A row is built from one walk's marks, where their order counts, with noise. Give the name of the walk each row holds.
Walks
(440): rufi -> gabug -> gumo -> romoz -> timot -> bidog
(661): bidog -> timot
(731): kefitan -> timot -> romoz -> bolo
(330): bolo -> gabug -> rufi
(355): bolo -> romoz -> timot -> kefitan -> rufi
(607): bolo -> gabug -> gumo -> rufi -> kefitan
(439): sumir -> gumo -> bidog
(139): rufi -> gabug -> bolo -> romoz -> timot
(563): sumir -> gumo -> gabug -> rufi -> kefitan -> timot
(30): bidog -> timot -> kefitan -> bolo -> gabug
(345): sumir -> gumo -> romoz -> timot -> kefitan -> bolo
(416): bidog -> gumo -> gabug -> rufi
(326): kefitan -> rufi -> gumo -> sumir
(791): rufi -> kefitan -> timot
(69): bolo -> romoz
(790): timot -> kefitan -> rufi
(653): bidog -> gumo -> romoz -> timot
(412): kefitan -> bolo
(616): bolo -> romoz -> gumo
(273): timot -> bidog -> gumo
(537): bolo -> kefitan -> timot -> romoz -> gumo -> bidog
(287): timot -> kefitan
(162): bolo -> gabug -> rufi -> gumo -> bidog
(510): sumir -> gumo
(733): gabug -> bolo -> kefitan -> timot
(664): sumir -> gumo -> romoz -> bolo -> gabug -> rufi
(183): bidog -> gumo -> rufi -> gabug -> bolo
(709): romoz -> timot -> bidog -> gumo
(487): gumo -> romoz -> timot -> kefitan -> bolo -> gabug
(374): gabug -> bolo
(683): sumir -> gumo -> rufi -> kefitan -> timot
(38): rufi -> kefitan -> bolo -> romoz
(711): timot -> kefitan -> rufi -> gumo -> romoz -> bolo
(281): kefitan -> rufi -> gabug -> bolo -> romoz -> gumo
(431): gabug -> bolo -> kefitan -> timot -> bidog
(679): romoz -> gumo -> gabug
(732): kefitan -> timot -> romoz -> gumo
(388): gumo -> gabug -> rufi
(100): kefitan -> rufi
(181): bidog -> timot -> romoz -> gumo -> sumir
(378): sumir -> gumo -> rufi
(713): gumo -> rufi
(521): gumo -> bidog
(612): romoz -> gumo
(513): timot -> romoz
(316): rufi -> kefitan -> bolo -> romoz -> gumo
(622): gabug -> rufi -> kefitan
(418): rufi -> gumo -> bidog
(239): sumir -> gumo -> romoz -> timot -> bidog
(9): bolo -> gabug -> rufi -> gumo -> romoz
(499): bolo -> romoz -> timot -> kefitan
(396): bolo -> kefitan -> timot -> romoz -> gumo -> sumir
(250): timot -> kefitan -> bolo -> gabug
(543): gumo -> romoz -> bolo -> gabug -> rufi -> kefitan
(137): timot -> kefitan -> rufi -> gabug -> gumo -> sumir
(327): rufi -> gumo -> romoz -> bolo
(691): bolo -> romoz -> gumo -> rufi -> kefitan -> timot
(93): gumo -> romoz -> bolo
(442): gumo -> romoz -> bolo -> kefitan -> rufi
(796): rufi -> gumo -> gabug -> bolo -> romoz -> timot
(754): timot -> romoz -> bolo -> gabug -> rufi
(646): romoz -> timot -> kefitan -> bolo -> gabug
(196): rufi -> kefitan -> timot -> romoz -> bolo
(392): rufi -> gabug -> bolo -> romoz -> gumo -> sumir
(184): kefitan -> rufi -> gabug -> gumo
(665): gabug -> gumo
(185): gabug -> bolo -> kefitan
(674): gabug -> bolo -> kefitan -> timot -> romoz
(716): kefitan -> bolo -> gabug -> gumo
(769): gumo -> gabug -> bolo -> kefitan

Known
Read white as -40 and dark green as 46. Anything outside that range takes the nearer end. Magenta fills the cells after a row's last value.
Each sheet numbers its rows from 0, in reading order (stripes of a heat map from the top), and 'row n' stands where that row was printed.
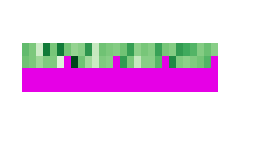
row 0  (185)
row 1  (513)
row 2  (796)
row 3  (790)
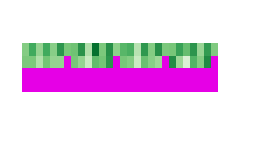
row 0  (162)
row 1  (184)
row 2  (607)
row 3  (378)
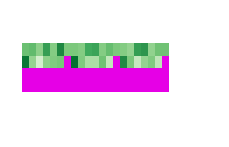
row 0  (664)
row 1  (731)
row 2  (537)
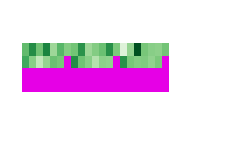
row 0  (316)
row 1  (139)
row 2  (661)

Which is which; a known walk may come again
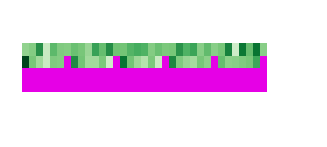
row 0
(513)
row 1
(674)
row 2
(355)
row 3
(196)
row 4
(622)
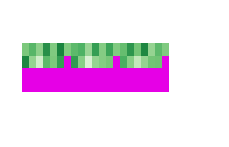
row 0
(563)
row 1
(543)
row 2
(316)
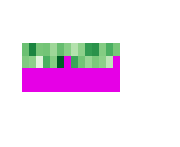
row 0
(713)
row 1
(30)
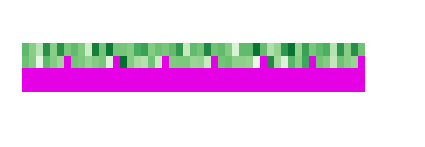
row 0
(769)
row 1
(185)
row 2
(731)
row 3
(330)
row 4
(374)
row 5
(439)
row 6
(607)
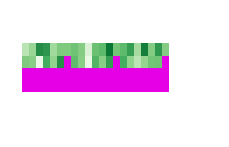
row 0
(521)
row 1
(665)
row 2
(281)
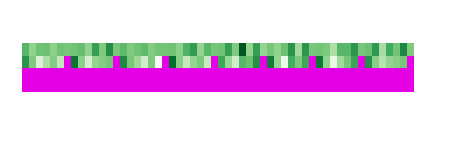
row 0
(616)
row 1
(664)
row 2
(69)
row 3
(396)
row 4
(326)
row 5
(510)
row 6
(679)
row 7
(392)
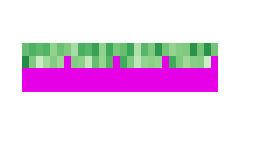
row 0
(691)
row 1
(183)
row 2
(9)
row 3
(431)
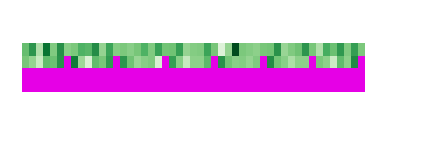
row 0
(184)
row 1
(683)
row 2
(250)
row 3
(796)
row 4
(661)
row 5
(139)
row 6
(416)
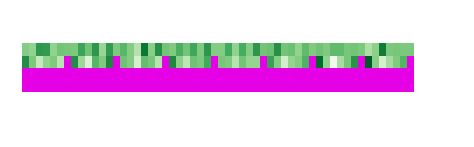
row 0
(537)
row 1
(378)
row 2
(716)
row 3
(137)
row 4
(162)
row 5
(327)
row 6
(612)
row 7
(709)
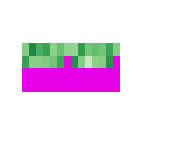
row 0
(791)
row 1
(440)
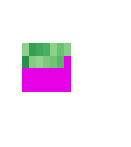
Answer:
(790)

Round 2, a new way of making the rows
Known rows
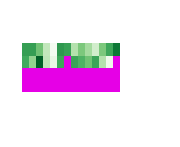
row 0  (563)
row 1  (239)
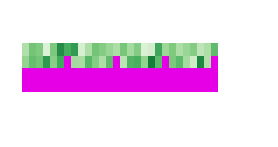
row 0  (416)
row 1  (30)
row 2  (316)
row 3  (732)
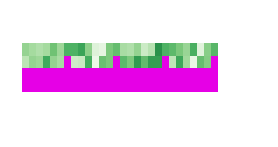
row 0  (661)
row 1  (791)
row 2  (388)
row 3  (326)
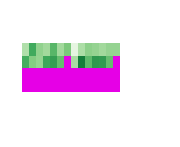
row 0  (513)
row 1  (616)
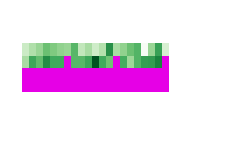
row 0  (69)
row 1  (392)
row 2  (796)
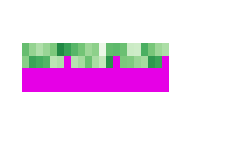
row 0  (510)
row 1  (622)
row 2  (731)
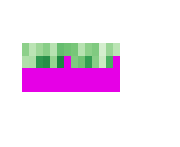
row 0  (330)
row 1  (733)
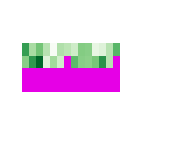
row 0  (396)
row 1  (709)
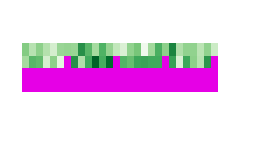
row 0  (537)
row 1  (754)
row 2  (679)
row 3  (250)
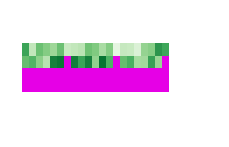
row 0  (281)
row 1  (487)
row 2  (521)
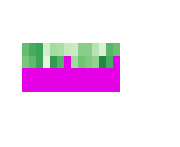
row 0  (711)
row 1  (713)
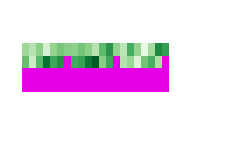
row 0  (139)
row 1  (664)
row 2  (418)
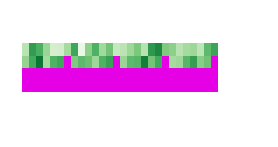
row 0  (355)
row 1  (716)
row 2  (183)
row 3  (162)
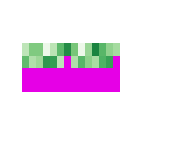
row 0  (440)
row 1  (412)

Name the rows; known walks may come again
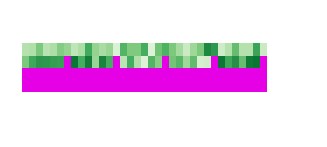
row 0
(9)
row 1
(487)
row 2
(326)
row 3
(439)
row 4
(543)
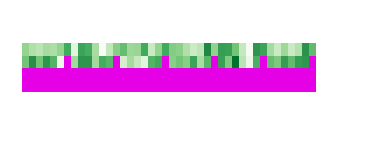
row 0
(181)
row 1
(691)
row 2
(100)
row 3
(665)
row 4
(563)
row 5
(388)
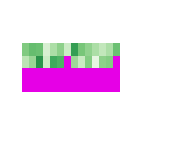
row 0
(196)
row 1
(287)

